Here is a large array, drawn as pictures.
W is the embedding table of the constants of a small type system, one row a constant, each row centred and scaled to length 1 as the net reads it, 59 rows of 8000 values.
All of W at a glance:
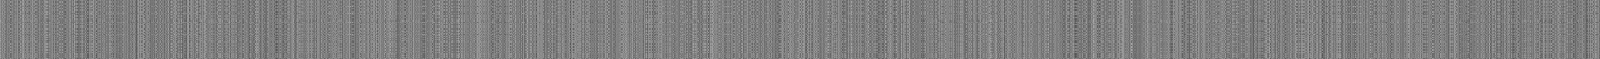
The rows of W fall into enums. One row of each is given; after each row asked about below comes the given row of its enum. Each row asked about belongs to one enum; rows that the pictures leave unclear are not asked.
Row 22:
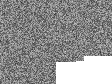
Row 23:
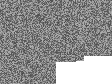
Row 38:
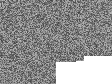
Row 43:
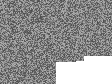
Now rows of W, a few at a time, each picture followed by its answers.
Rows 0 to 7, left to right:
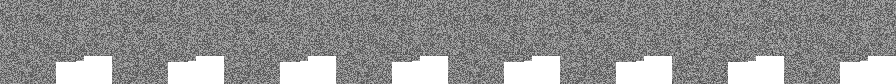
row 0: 23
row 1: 43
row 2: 43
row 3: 23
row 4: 23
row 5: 43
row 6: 22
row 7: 23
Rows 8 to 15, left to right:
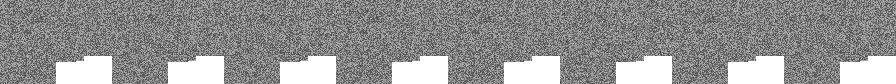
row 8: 43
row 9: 23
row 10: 23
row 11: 43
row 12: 43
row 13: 22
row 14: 43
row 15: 23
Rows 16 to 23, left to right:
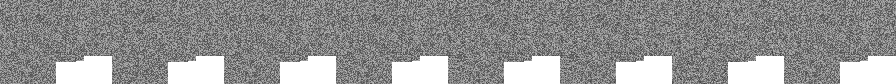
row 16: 23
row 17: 43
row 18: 23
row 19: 23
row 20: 38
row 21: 38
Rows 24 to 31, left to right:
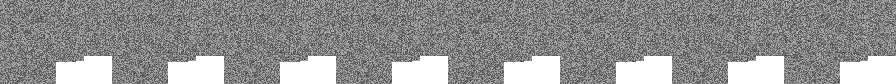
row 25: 23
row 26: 23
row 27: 23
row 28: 43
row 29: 43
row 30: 23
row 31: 38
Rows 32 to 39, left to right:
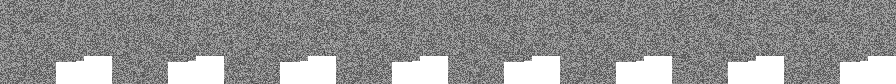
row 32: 43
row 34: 22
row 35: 43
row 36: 23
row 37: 43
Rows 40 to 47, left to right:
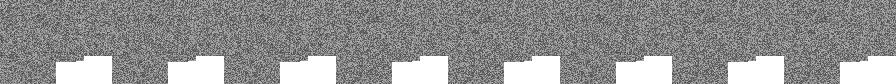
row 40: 38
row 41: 23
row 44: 43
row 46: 43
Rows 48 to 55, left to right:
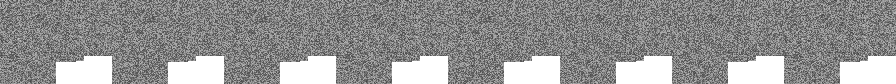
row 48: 38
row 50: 43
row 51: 38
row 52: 43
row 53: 23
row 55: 38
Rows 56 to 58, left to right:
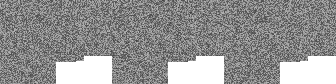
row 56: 23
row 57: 38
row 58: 43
